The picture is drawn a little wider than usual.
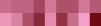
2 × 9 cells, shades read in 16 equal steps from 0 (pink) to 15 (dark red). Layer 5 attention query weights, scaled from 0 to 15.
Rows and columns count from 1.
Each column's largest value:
5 6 8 12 4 11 8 4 15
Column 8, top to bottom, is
4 0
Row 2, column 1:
1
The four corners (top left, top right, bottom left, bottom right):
5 7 1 15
